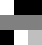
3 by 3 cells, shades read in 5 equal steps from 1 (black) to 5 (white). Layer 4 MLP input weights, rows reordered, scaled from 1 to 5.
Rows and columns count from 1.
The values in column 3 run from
1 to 4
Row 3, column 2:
5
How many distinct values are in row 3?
3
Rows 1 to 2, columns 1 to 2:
5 1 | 3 3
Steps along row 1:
down same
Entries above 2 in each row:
1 3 2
